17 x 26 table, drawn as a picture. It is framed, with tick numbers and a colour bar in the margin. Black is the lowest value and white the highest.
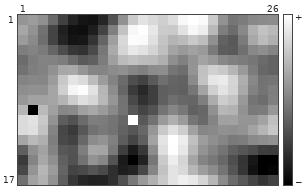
The texture is blotchy. Two lone cells stand out: one far higher and one far lower than their neighbours. Neither half mirrors the other. No single row or column stands out from its neighbours.
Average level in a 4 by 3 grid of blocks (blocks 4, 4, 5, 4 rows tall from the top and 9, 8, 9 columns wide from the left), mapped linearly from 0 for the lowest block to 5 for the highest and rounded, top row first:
0 5 3
3 2 3
3 2 3
1 2 1
